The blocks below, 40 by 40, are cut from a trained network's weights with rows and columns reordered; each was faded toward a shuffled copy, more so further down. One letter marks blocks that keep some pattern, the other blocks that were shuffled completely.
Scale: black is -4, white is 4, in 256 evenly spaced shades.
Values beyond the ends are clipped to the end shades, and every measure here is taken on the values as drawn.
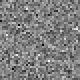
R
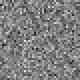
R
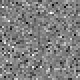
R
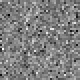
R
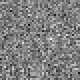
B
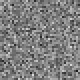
R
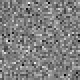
B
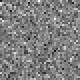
R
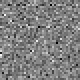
B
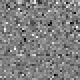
B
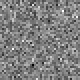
R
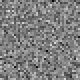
R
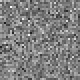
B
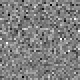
B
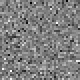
R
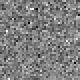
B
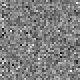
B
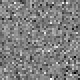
R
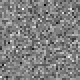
R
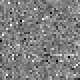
B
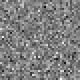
B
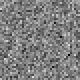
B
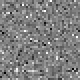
B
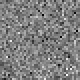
R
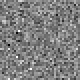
B
